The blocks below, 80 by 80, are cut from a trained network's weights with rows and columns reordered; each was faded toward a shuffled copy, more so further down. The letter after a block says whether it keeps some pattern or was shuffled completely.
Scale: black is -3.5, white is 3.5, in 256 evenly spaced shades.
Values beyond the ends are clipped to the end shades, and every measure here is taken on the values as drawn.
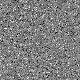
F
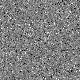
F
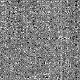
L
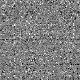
L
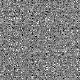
L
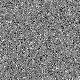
F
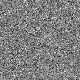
F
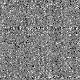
L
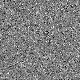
F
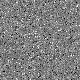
F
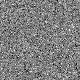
F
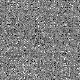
L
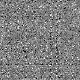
L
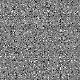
L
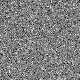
F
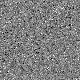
F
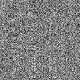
L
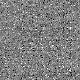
L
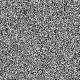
F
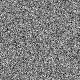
F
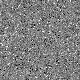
F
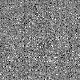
L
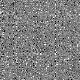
L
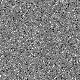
F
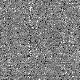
L
